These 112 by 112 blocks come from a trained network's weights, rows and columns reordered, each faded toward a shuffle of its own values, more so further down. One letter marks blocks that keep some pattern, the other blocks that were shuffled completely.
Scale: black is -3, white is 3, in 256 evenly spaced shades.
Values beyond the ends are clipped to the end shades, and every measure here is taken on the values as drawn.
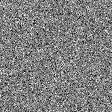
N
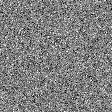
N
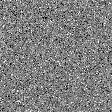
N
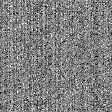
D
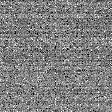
D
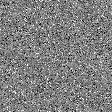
N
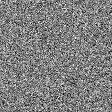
N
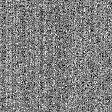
D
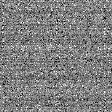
D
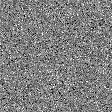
N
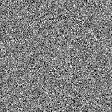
D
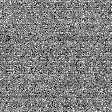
D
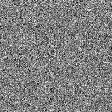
D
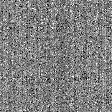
D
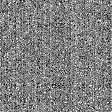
D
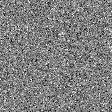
N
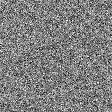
N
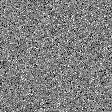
N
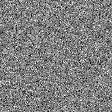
D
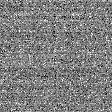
D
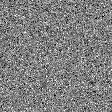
N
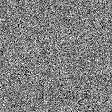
D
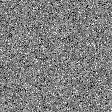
N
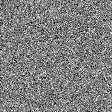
D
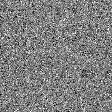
D
